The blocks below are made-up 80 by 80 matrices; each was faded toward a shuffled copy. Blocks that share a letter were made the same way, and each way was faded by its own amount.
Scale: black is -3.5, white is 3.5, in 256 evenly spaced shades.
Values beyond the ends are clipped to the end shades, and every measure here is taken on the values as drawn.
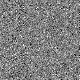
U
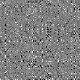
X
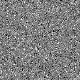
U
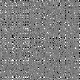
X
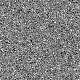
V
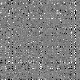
X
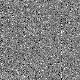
U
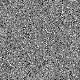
U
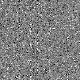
U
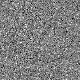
U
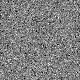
V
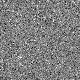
V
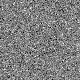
V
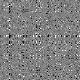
X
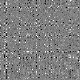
X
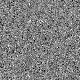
V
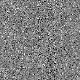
U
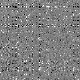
X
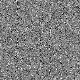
U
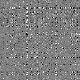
X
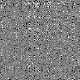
X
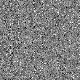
U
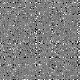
X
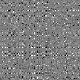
X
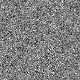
U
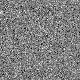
V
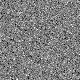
V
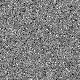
V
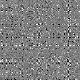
X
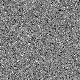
V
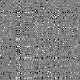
X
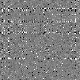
X
